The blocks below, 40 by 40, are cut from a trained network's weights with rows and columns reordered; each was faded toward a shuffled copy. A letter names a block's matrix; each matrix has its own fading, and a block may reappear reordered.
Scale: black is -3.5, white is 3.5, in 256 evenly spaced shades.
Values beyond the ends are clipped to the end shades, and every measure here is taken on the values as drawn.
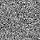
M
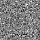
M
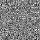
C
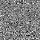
M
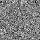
M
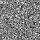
M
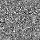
M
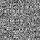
C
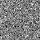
M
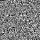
M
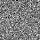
M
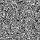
M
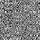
C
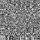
C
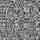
C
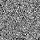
M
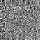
C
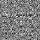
C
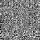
C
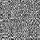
C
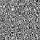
C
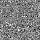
M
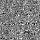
M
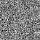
M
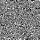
M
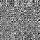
C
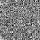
C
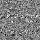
M
